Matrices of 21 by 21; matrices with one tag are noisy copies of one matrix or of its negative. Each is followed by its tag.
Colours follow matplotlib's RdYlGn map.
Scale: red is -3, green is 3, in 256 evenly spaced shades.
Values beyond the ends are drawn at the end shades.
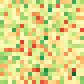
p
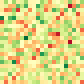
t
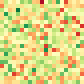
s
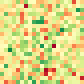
p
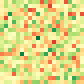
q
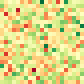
s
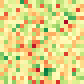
p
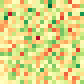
q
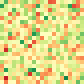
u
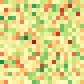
t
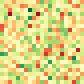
q
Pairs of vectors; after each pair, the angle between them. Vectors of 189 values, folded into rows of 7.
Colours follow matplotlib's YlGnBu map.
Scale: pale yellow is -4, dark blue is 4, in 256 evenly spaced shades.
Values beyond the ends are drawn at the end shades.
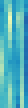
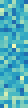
orthogonal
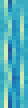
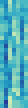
nearly opposite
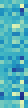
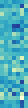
nearly opposite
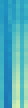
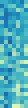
partly aligned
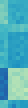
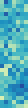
partly opposed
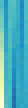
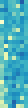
partly aligned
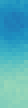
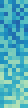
partly aligned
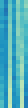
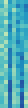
nearly opposite
